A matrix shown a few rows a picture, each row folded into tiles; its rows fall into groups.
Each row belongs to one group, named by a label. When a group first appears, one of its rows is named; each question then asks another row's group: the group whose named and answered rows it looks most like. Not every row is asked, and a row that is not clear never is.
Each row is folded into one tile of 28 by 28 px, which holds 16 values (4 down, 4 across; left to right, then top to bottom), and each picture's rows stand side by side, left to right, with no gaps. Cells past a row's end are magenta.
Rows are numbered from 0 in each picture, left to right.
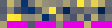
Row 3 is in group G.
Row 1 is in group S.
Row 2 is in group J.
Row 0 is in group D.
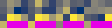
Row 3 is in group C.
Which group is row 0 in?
D
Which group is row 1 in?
D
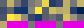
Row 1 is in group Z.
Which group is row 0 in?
D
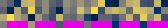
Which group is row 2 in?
S
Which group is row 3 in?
Z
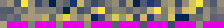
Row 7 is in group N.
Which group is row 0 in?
J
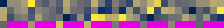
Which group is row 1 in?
N
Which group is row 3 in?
D
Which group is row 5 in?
Z
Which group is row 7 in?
S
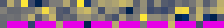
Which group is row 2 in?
J
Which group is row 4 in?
G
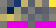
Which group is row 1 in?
J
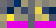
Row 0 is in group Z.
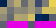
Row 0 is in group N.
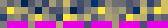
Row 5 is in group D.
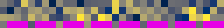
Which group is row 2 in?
C
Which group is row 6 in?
C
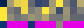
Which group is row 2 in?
N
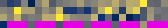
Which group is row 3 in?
S
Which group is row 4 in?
S
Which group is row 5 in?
N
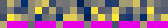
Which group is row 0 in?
D
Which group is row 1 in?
Z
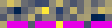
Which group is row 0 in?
G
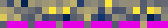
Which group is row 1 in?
S
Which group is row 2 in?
Z
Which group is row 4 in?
S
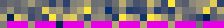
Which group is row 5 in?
D
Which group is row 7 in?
Z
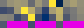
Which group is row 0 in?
S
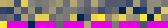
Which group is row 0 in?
J
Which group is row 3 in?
D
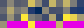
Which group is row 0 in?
C
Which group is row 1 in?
J
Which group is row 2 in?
D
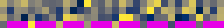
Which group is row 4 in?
D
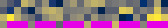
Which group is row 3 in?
G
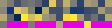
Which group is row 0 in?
C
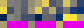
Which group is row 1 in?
Z
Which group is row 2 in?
D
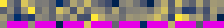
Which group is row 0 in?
N
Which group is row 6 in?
D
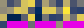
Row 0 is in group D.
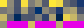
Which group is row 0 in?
N
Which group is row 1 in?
J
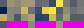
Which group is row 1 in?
C
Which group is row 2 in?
N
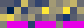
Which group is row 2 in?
Z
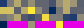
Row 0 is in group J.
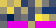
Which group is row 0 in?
Z
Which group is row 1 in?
D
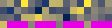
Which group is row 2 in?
C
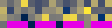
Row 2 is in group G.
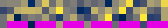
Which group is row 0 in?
S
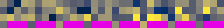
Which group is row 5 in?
D
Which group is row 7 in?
Z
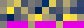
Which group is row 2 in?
D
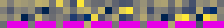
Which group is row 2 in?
N
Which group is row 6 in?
D
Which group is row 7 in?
G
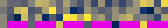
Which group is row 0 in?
C
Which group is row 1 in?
S
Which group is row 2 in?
D
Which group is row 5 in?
J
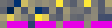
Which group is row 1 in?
G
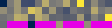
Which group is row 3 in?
C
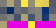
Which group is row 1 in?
G
